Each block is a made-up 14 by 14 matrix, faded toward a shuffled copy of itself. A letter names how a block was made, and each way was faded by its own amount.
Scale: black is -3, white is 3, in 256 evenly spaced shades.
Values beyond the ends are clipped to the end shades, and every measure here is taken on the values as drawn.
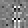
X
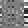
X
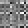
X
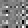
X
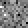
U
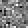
U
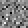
U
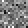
U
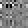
X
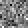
U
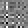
X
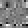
X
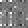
X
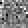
U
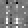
X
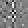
X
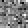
U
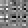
X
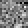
U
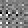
X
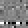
X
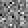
U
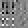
X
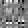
X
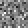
U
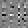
X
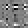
X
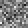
U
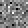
U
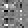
X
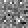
U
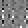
X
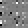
X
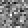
U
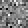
U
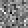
U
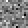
U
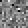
U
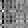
X
